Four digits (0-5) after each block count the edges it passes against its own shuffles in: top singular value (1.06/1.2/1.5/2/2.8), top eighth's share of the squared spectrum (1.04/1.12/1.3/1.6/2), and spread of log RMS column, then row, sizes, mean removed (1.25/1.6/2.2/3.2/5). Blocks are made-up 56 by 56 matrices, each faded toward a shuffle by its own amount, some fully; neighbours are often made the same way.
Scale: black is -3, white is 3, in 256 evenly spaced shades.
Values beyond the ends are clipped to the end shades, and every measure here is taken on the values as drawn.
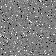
1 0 0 0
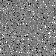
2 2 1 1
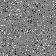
1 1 0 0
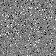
0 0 0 0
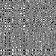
4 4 2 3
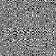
4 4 2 3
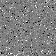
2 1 0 0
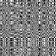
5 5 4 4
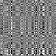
5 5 4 3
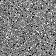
0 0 0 0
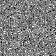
3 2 1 1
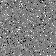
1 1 0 0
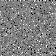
2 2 0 1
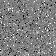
0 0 0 0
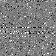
2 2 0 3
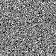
1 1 0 0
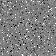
0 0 0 0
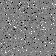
1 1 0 1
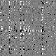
4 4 3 2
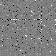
3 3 1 1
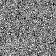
2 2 0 0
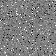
2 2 0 0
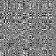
4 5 3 3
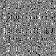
4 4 2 2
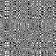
4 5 3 3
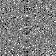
3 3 1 1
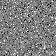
1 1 0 0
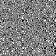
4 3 2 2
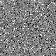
2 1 0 0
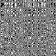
4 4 3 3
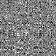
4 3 2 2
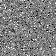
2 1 0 0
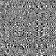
4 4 2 2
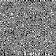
3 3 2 2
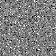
3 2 1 0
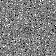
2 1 0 0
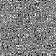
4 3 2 2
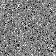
2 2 0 0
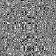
4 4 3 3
